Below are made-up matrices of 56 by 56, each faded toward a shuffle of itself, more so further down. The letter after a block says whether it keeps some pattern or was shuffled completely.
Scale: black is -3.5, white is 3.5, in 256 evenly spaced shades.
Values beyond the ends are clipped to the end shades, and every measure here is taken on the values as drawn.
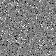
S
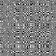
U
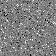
S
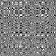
U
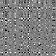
U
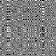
U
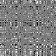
U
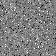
S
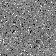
S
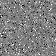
S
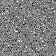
S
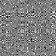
U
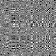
U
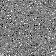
S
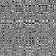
U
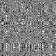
U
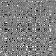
U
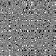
U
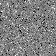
S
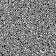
S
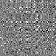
U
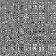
U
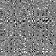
U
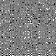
U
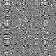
U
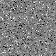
S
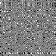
U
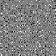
U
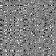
U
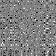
U
